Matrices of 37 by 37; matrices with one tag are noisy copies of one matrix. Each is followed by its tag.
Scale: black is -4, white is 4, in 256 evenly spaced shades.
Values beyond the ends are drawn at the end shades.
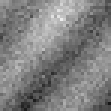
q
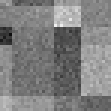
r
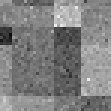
r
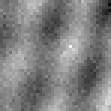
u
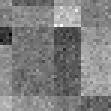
r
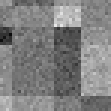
r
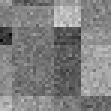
r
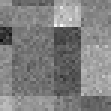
r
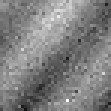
q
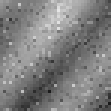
q
